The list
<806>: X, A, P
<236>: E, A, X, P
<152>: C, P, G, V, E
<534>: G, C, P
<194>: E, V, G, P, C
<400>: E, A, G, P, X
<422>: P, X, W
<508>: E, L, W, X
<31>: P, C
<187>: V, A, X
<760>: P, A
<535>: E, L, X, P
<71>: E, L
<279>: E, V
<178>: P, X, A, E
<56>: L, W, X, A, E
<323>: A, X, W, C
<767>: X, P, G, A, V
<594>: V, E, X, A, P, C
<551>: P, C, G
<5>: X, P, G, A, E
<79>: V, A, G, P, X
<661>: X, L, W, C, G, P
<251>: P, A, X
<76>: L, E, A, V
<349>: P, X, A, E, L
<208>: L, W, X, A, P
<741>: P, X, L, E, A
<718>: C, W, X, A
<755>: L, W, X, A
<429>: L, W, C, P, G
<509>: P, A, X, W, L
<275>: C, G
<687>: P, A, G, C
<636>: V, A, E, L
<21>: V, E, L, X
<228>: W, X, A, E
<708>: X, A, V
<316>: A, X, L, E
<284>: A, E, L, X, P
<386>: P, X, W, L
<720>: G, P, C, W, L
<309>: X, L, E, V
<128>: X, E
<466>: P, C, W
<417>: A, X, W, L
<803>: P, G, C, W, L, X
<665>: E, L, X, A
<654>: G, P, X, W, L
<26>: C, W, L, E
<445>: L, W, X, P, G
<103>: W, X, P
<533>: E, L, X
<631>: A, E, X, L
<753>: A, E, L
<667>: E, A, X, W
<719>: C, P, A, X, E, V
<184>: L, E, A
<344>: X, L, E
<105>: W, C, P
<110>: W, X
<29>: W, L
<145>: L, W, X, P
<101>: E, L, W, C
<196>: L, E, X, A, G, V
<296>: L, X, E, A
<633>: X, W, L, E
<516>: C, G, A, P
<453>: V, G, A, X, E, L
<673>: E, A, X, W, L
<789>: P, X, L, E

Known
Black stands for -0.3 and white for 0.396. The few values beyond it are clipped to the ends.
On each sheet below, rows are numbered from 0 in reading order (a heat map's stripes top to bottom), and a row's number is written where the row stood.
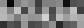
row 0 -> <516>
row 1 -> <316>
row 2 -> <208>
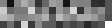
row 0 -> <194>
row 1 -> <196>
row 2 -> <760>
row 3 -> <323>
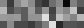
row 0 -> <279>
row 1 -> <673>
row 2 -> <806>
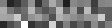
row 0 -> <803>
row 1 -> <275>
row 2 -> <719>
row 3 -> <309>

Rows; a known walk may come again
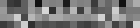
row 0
<508>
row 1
<760>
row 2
<178>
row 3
<533>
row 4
<194>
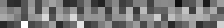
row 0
<323>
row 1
<753>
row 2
<509>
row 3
<667>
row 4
<56>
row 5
<309>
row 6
<208>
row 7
<687>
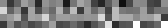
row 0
<196>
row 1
<789>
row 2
<5>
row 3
<417>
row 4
<661>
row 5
<101>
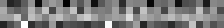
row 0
<803>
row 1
<516>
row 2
<806>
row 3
<105>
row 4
<349>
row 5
<79>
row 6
<145>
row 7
<719>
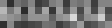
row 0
<708>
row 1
<228>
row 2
<631>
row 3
<316>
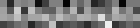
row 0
<741>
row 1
<445>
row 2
<236>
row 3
<386>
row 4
<400>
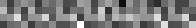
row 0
<453>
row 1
<21>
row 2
<26>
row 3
<184>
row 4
<535>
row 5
<673>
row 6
<633>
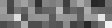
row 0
<71>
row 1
<128>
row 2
<279>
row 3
<654>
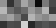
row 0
<275>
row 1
<251>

